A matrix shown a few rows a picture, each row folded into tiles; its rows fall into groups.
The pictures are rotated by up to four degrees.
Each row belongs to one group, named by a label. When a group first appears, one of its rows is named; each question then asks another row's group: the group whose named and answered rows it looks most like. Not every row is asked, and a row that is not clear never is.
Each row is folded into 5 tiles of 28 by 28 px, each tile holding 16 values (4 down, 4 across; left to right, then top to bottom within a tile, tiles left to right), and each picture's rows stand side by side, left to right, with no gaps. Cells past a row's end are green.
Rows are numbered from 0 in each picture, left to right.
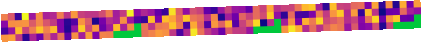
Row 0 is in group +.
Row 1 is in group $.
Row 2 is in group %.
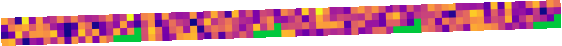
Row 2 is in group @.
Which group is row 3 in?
%
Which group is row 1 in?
+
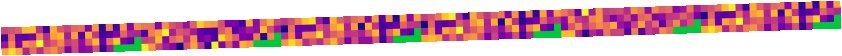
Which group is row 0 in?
%
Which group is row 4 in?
+
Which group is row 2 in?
%
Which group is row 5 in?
%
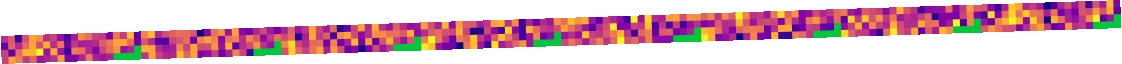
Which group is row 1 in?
@
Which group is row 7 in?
$
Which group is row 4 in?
%
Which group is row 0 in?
$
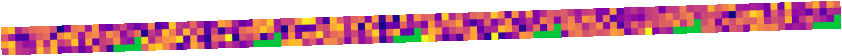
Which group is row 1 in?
$
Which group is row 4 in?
$
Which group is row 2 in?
%
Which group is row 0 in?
@
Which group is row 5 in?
%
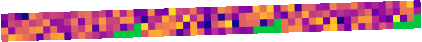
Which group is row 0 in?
$
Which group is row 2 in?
+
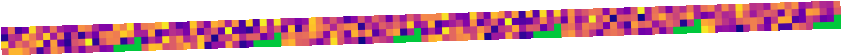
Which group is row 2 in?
$
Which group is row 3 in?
%
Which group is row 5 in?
@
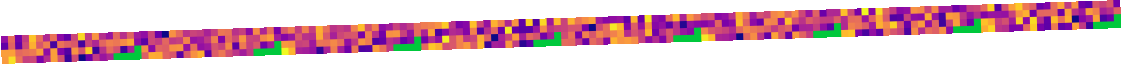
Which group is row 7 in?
@
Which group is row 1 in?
$
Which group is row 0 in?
$
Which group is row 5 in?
@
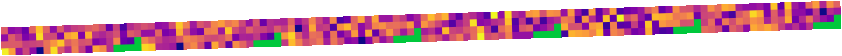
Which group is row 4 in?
$
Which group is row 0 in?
@
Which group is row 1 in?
@
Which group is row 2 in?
$
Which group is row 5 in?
%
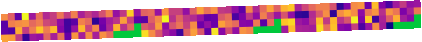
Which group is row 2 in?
@
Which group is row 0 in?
+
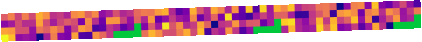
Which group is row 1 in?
%
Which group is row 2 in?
@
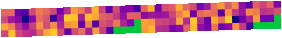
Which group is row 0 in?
@
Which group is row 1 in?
@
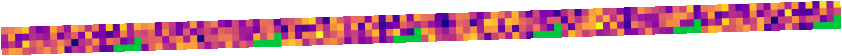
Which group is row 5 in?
%
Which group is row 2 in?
%
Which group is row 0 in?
%
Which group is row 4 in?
$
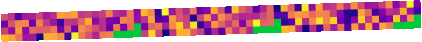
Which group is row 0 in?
+
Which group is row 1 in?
+
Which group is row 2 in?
+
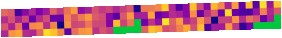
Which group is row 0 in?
+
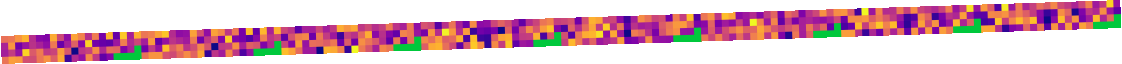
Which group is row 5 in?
%
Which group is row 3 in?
$
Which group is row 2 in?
+
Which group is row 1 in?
%
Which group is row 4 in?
$
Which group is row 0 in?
%
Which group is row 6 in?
+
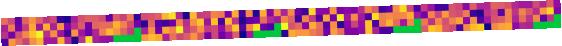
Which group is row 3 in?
$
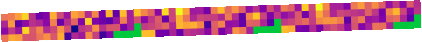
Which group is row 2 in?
@
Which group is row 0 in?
%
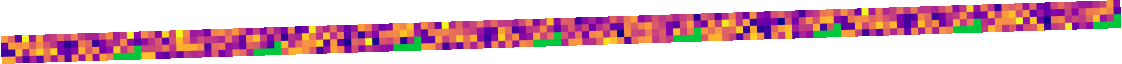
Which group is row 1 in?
@
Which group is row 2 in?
$
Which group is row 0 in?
+
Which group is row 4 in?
+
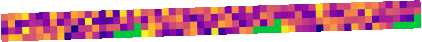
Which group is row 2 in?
@
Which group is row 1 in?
+
